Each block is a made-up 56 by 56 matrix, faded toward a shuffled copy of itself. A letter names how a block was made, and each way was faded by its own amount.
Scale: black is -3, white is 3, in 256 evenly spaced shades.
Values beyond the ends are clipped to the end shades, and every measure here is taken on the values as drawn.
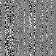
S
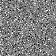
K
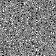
K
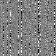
S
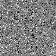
K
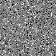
K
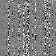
S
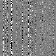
S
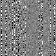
S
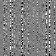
S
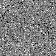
K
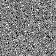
K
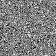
K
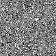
K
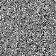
K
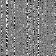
S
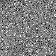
K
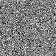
K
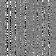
S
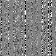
S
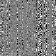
S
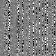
S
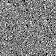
K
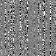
S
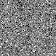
K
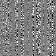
S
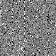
K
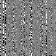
S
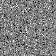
K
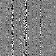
S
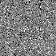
K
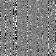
S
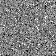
K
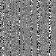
S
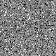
K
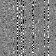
S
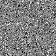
K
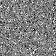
K
